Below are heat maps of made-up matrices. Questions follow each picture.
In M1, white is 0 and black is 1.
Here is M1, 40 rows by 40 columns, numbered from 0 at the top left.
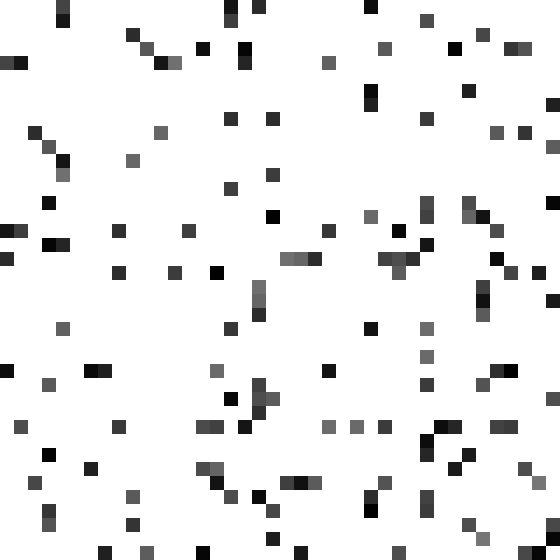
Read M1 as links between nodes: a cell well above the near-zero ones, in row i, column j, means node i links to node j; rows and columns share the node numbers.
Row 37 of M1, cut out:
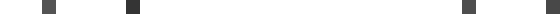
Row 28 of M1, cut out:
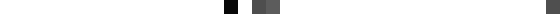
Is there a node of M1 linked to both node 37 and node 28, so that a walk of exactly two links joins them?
yes
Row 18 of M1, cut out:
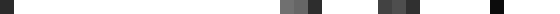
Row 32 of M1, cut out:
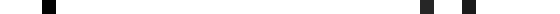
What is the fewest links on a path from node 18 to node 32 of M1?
3
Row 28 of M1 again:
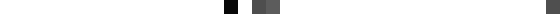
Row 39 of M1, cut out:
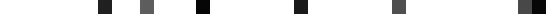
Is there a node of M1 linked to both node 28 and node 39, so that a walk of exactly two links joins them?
no
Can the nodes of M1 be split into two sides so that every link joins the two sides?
yes
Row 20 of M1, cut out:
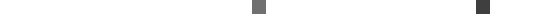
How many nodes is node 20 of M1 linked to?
2
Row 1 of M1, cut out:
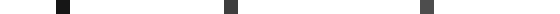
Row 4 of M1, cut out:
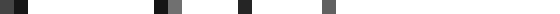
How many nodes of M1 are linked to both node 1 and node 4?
0
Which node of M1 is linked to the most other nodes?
node 30
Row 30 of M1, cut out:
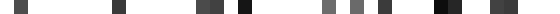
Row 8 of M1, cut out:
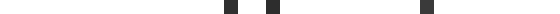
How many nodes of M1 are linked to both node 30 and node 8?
0
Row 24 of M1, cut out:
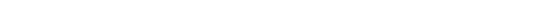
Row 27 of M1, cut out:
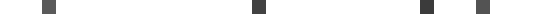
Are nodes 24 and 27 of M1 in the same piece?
no
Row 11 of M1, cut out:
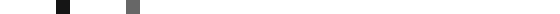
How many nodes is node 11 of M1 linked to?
2
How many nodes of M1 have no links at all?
2
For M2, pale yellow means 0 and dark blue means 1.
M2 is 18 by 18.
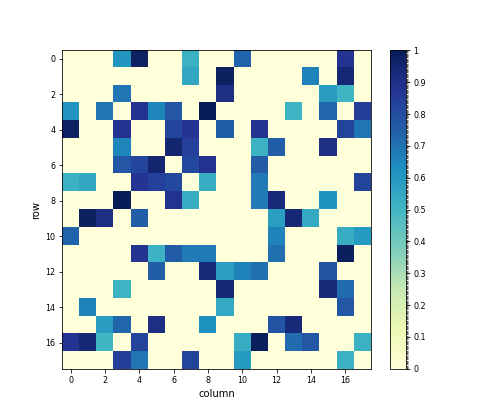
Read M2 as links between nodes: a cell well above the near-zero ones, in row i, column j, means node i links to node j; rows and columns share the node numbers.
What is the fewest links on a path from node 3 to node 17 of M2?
1
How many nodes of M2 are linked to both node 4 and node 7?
4
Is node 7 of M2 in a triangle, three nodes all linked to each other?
yes
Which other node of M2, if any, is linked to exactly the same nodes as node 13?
node 2
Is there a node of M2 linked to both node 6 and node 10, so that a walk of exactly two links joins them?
no
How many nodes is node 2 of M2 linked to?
4
